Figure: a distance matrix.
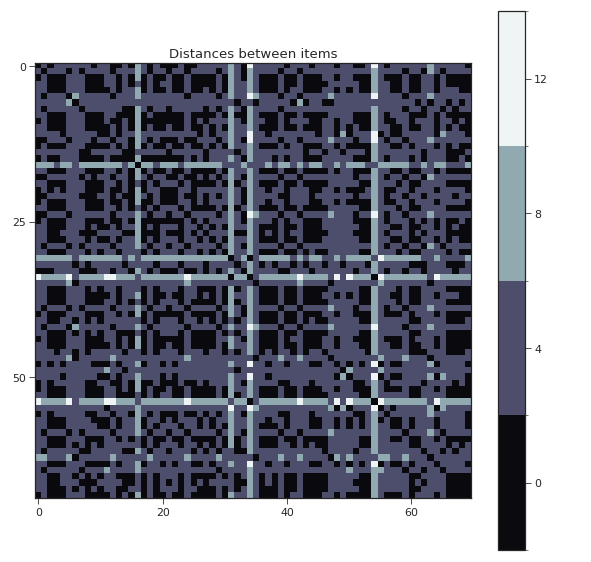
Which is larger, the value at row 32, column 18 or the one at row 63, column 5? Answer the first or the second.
the second
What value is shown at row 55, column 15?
4
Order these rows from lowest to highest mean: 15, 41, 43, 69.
69, 43, 15, 41
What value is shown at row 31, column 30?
8
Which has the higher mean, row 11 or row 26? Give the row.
11
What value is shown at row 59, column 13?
4
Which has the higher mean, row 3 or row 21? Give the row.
21
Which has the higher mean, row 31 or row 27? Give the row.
31
